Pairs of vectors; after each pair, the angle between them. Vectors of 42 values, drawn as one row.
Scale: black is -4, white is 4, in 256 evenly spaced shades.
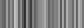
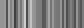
nearly opposite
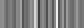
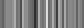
nearly opposite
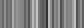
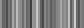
partly aligned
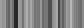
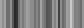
nearly parallel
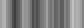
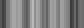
nearly opposite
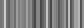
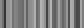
nearly opposite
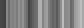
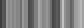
nearly parallel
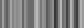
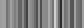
partly opposed
